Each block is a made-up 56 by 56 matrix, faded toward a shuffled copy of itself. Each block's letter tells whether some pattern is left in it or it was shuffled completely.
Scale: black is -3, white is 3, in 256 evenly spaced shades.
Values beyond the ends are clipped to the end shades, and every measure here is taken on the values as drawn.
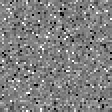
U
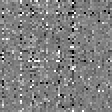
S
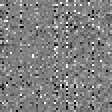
S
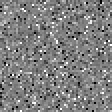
U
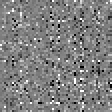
S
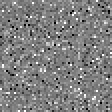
U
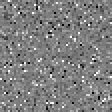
U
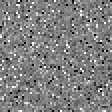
U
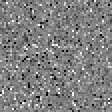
U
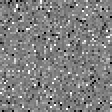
U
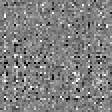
S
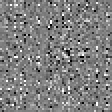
S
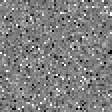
U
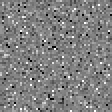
U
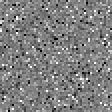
U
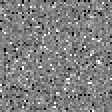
U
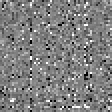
S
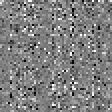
S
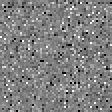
U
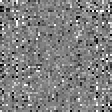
S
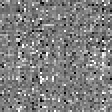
S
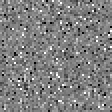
U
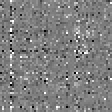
S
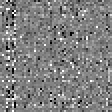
S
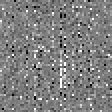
S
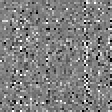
S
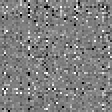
S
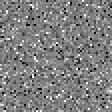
U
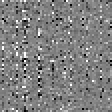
S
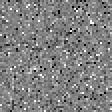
U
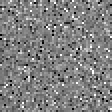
U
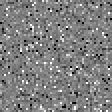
U
